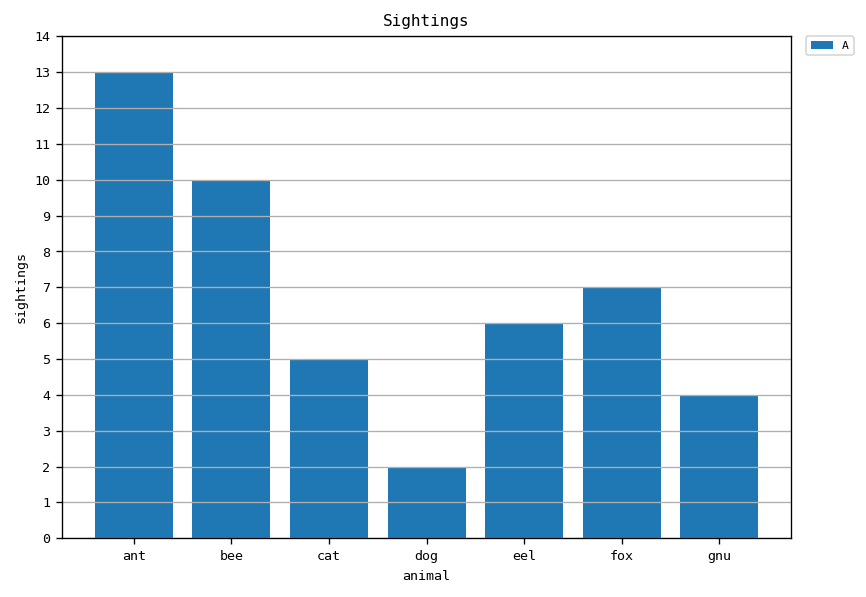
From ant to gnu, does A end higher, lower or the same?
lower
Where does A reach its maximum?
ant
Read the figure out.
Title: Sightings
x-axis: animal, ticks ant bee cat dog eel fox gnu
y-axis: sightings, ticks 0 1 2 3 4 5 6 7 8 9 10 11 12 13 14
Legend: A
Values:
A: 13 10 5 2 6 7 4
